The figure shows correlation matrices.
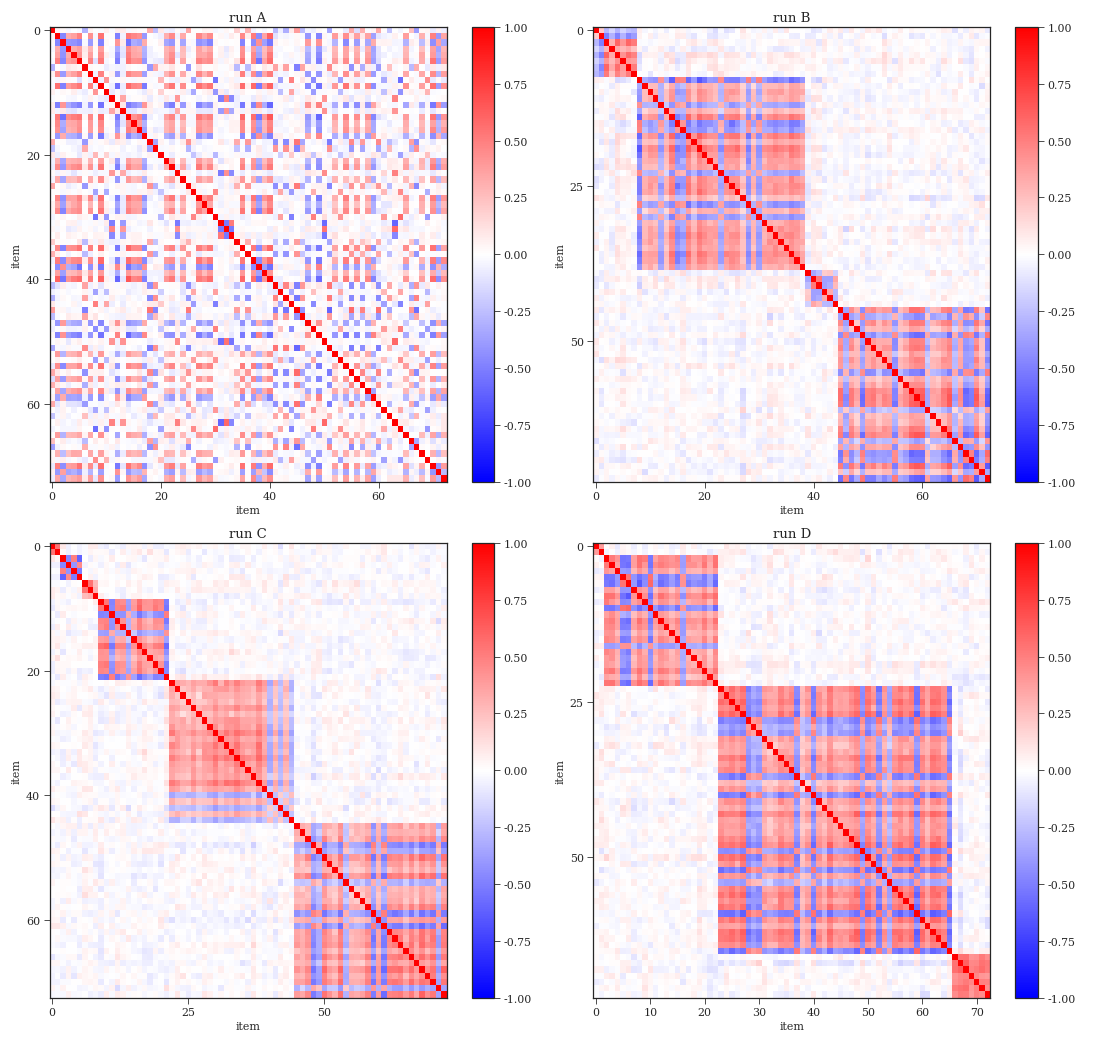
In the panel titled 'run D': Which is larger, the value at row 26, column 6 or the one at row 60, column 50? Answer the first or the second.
the second
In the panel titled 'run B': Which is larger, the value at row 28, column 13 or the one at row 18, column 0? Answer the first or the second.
the second
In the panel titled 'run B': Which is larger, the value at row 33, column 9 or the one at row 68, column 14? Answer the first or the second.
the first
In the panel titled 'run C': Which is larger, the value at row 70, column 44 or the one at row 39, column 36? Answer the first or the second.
the second
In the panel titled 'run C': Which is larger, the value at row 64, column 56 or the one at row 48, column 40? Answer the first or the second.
the first
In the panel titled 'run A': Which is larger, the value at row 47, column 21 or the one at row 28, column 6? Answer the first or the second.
the second
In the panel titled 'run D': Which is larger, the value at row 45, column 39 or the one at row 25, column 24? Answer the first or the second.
the second
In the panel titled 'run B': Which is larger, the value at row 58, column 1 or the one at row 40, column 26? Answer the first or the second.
the second
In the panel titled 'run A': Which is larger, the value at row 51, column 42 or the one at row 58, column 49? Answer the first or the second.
the first
